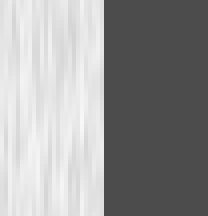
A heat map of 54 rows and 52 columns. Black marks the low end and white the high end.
The table splits into one row of 2 panels. Panel 1,1: very high, streaked downward, faint in contrast. Panel 1,2: low, flat.
